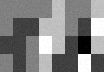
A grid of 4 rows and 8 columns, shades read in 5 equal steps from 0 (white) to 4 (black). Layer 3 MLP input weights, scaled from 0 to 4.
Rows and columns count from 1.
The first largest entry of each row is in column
1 2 7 2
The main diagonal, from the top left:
2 3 2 1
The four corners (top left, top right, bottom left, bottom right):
2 1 2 3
